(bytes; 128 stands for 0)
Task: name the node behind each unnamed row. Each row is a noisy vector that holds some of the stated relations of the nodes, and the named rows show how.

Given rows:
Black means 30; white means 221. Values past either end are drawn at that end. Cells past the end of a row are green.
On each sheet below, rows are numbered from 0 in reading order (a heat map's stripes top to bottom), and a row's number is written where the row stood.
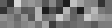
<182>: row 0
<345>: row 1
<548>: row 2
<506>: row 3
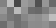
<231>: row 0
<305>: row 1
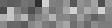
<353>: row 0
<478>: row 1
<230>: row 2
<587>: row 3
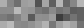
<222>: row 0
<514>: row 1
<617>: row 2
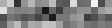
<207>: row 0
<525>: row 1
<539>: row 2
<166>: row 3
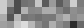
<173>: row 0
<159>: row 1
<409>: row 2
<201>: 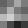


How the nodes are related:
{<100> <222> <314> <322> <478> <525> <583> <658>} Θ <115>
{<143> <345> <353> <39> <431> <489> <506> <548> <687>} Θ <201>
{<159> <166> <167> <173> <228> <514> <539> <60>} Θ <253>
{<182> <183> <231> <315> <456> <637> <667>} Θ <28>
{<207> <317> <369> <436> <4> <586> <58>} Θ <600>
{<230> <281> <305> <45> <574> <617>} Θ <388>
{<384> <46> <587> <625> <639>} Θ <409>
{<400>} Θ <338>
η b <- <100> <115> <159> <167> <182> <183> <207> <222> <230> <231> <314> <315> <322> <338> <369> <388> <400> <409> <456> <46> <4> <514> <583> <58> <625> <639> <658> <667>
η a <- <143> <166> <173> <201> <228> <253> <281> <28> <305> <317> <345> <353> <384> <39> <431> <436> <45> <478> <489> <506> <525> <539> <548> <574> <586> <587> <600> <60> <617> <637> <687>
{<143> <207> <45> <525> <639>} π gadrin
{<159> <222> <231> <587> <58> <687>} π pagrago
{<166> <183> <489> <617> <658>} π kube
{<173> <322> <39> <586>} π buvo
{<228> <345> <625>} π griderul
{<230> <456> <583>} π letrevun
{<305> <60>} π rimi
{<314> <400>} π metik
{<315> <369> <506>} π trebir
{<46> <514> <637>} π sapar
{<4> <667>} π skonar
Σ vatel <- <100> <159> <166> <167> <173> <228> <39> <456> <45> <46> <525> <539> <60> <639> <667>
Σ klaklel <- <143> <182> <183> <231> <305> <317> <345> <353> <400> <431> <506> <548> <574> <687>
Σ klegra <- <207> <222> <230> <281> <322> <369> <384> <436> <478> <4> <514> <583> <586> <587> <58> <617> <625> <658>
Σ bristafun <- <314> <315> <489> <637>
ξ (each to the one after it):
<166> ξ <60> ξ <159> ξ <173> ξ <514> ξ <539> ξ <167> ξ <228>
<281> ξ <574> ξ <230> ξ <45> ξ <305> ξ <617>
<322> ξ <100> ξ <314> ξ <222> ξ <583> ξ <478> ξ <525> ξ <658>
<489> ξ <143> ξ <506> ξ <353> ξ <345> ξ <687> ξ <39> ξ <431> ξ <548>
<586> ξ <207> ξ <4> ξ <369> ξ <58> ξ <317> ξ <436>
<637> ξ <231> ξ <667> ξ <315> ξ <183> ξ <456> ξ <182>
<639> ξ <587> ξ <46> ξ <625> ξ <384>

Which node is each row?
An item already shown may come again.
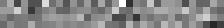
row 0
<587>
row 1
<539>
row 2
<305>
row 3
<514>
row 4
<639>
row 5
<159>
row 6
<4>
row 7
<201>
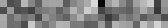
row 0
<687>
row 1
<456>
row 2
<583>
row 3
<143>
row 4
<183>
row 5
<45>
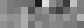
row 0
<315>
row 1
<436>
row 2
<317>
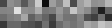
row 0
<281>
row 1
<489>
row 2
<231>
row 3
<525>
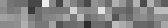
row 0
<315>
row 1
<167>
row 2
<574>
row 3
<281>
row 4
<183>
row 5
<60>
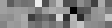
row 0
<369>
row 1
<166>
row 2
<39>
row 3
<384>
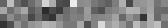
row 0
<637>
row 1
<228>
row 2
<167>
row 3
<400>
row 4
<667>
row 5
<625>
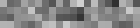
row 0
<58>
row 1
<314>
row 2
<658>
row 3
<46>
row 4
<100>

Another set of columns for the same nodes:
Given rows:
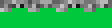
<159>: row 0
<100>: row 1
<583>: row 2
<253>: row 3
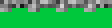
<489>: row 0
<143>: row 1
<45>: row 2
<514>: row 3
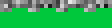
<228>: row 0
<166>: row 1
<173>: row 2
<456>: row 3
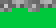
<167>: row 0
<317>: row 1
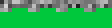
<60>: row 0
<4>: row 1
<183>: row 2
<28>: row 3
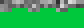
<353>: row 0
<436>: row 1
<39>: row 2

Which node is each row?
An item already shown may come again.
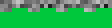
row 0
<201>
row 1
<617>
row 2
<281>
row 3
<587>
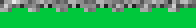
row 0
<369>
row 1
<587>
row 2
<687>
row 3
<687>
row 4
<658>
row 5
<4>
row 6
<639>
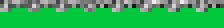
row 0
<639>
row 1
<525>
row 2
<667>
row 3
<658>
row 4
<46>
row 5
<369>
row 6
<315>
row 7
<400>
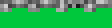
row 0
<625>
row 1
<345>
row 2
<314>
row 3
<305>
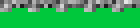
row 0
<514>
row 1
<166>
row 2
<207>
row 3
<637>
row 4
<506>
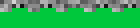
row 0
<230>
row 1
<687>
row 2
<574>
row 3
<231>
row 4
<587>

